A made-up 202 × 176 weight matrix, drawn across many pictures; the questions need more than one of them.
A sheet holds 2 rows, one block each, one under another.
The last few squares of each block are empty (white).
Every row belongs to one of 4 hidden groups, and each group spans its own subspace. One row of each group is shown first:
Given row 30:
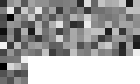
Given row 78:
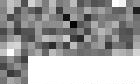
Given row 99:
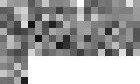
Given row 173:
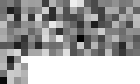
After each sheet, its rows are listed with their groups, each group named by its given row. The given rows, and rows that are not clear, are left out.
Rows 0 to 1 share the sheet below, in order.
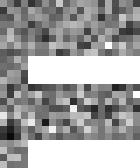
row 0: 173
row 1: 78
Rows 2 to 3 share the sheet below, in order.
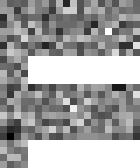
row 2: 99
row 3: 78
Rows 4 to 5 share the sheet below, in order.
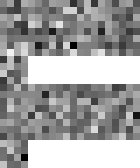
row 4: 99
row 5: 173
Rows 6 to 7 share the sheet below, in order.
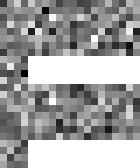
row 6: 173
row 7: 173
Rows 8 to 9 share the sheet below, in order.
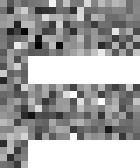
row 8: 99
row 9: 99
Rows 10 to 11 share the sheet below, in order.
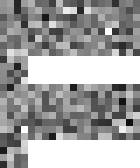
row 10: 99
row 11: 78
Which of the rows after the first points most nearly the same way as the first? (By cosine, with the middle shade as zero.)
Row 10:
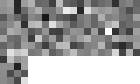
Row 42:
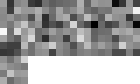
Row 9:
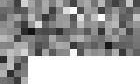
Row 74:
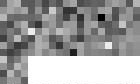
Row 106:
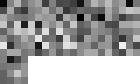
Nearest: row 9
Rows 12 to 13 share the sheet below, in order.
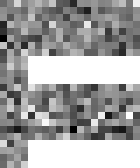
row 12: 30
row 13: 173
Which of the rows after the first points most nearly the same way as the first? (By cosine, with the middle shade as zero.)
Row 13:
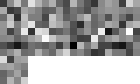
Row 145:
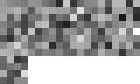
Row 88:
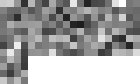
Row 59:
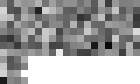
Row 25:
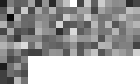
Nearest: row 59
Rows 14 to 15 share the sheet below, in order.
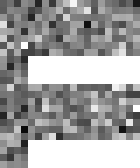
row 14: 30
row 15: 78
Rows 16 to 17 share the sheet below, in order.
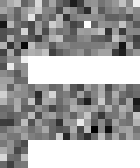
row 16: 30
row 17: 173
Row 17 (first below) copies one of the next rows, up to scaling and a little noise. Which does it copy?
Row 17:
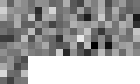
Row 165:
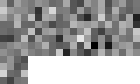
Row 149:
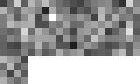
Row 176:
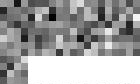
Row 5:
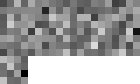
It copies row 165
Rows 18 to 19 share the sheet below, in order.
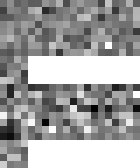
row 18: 173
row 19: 78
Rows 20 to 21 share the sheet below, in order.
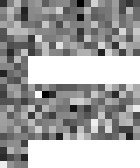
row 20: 99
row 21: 173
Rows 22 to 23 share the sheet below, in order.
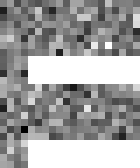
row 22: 173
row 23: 30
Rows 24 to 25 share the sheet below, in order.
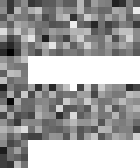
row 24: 78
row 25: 30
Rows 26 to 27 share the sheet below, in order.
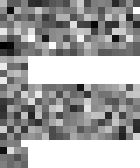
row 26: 78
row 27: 30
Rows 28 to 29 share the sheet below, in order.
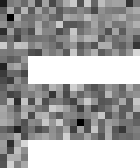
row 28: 30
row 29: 173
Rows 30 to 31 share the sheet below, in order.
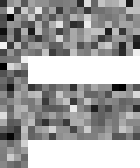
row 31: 78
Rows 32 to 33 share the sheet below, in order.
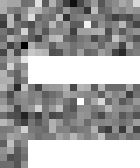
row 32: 30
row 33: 99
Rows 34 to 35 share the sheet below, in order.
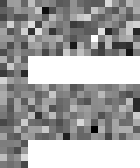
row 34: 173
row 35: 173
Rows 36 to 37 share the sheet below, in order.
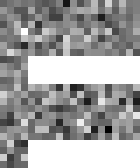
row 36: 99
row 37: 173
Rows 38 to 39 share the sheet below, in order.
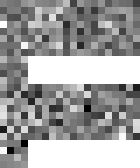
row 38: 99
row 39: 30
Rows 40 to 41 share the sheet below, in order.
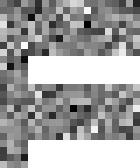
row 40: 30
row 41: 173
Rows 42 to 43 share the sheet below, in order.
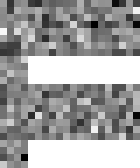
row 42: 78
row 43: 173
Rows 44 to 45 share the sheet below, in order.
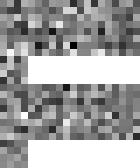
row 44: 99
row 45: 99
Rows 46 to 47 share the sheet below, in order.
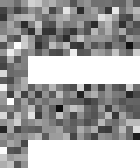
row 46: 99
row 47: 30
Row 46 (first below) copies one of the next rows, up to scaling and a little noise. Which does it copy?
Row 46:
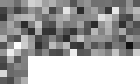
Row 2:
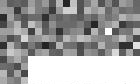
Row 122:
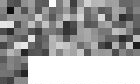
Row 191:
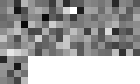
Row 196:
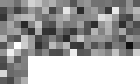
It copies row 196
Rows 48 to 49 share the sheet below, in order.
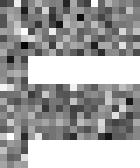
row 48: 99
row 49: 78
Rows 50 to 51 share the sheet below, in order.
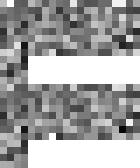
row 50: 78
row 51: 78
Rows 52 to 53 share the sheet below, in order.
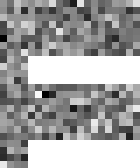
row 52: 30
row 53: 173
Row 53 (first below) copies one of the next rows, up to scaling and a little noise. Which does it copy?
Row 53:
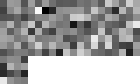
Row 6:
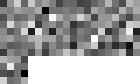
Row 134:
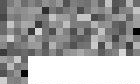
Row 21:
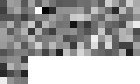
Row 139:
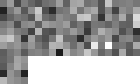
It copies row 21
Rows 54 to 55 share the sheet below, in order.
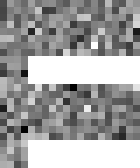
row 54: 173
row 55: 30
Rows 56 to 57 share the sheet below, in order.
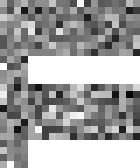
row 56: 30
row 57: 99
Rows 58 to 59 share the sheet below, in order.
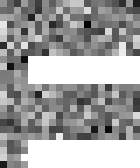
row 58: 30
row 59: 173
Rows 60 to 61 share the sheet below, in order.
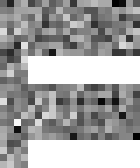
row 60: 78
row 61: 99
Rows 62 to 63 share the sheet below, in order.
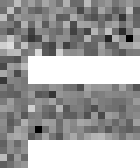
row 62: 78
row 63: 99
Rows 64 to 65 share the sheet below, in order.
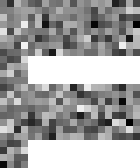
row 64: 78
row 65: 78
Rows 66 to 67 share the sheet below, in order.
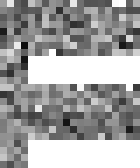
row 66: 78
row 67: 99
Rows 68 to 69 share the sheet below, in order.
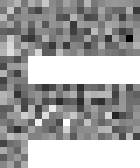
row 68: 78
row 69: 99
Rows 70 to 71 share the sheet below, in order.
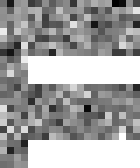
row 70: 78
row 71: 30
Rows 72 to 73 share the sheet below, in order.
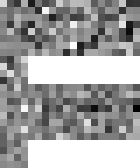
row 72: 173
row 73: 78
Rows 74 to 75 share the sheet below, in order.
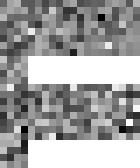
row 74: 99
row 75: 78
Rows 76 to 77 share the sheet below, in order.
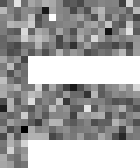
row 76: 173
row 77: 30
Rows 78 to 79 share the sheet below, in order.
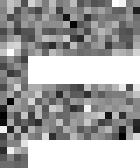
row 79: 30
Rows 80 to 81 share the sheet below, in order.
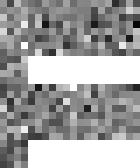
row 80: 78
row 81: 30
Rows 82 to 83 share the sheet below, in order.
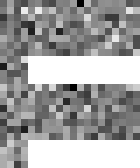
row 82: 30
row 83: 30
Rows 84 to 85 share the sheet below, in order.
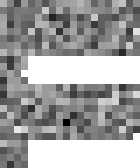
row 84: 173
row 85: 99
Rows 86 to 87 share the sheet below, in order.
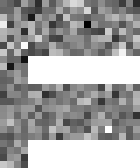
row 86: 30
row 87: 173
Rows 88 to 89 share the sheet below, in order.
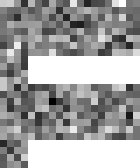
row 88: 78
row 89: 173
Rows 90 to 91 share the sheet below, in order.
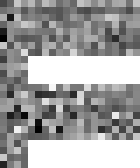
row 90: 30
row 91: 99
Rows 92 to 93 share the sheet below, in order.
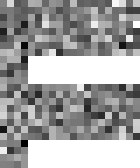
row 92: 78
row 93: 30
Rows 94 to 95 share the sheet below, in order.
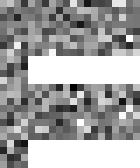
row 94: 78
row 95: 173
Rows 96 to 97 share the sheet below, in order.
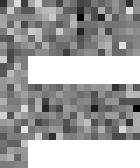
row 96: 99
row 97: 78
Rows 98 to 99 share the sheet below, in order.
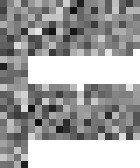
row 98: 99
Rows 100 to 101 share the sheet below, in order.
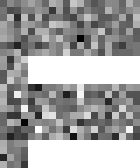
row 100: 173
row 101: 99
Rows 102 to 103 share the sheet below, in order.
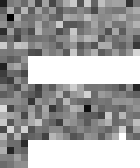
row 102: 30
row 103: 30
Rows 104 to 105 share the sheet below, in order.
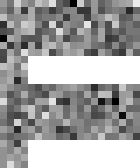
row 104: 30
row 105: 99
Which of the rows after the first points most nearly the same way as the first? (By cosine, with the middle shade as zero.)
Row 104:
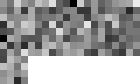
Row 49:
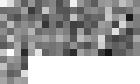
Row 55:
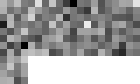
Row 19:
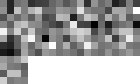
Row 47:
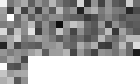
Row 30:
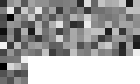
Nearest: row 55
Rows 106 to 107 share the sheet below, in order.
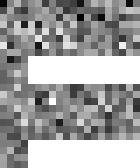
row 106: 99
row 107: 173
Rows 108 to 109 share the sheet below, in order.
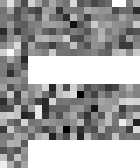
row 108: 78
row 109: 99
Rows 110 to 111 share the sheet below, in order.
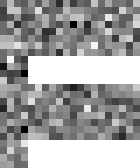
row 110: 173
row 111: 30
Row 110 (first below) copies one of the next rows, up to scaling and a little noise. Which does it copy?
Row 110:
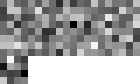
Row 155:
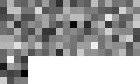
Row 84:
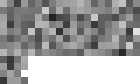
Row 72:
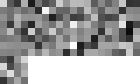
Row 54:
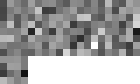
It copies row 155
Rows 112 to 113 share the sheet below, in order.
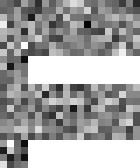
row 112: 30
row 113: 173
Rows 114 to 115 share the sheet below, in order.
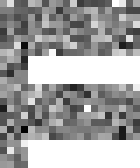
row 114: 78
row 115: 30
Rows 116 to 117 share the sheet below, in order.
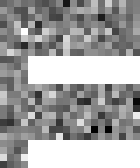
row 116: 99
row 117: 173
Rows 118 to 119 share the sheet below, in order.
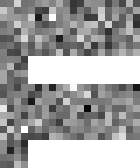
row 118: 173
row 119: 30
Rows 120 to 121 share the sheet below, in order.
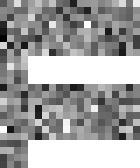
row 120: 30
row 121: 99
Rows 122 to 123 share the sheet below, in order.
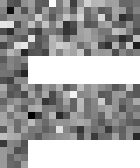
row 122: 99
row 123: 99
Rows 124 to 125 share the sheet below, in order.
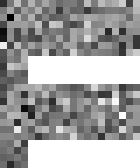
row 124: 30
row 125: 99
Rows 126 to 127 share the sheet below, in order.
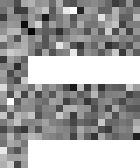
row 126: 99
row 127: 30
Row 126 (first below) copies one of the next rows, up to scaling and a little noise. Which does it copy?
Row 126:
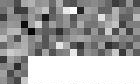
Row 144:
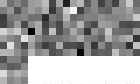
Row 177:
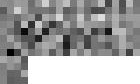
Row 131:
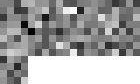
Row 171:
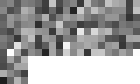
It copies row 131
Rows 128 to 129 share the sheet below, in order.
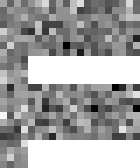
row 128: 99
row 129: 78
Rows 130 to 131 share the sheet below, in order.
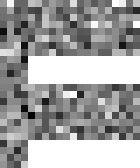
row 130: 78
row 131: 99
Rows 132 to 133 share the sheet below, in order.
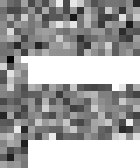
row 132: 173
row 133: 78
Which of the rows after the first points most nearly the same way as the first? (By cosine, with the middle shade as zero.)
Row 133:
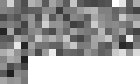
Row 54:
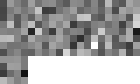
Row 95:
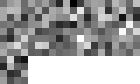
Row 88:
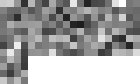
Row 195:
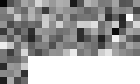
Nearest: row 88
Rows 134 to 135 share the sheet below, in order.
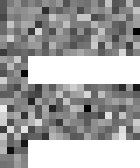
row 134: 173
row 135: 30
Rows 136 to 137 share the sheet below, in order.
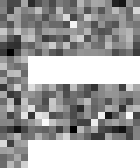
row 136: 78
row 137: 173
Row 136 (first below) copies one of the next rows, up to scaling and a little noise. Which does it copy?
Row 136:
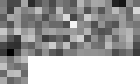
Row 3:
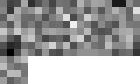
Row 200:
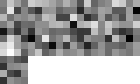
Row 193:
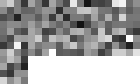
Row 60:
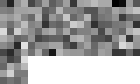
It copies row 3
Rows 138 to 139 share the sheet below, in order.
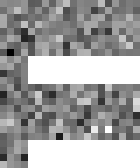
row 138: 99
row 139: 173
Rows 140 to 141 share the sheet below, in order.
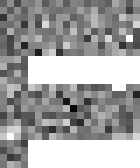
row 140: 78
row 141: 78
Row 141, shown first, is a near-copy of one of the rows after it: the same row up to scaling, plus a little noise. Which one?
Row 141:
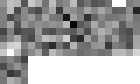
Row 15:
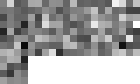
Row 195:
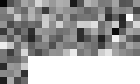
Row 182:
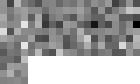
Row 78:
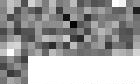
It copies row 78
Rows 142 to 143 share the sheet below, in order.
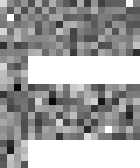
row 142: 30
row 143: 173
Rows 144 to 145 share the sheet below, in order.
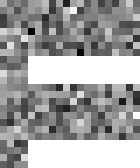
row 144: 99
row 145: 173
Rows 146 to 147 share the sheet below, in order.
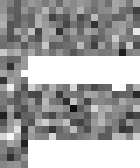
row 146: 173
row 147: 78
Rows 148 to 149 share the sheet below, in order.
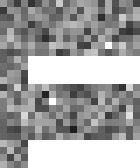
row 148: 173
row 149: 173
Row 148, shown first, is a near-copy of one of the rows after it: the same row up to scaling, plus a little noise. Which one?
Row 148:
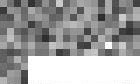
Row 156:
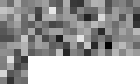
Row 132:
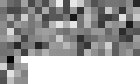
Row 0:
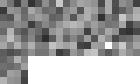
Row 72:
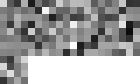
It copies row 0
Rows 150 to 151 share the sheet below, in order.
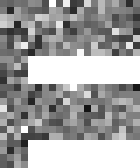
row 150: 99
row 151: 30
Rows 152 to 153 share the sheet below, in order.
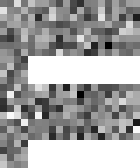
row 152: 173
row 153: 99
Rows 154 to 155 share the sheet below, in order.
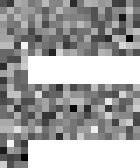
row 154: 78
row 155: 173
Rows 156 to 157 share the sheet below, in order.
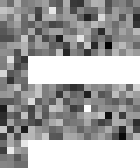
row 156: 173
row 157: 30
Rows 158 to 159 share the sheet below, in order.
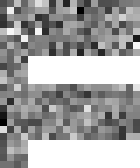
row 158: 99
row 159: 30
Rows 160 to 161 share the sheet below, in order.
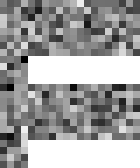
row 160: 30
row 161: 78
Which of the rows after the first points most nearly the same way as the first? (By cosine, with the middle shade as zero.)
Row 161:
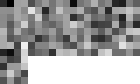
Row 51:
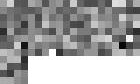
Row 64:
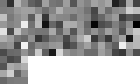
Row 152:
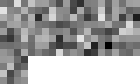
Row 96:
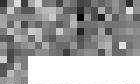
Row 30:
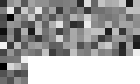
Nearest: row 64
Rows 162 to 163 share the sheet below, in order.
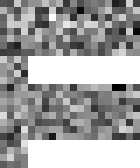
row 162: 173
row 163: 78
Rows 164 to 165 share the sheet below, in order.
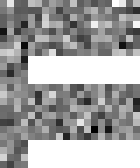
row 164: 78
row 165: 173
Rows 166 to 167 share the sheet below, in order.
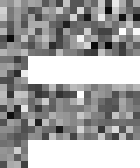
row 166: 173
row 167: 99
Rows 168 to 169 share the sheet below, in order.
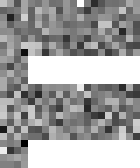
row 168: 99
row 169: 30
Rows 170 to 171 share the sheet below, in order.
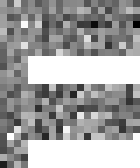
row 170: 78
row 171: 99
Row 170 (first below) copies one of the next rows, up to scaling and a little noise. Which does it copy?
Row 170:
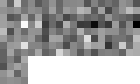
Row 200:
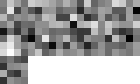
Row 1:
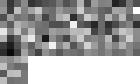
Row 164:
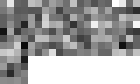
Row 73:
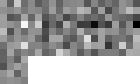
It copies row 73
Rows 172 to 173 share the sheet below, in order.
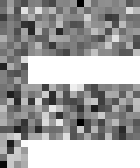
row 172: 30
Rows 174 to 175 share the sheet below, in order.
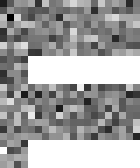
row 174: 30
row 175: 30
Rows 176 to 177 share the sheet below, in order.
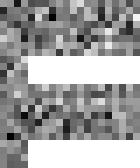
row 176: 173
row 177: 99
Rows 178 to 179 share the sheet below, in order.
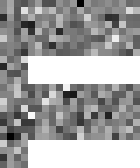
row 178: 30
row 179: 99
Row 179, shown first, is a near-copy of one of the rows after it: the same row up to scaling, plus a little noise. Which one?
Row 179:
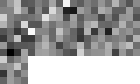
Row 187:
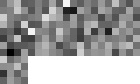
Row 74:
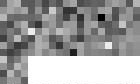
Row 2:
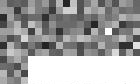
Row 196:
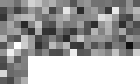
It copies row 187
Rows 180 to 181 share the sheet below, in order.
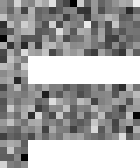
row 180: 30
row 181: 173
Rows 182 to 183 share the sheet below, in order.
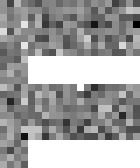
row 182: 78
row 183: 99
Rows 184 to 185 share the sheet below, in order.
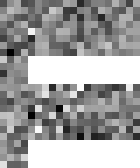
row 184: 99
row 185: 99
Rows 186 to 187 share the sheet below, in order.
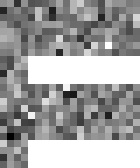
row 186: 173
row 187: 99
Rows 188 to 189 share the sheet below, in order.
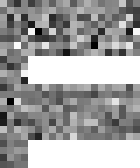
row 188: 173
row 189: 30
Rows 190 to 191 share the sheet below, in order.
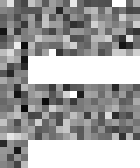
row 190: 78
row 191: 99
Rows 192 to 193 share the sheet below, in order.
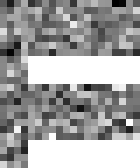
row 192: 78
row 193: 78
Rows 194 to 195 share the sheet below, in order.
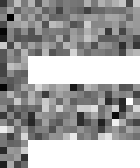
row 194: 30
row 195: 78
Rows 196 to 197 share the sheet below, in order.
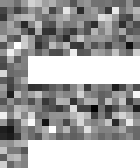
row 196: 99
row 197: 78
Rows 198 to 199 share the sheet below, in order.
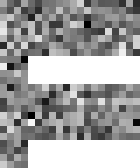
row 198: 30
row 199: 99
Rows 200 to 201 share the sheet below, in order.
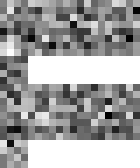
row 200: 78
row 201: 173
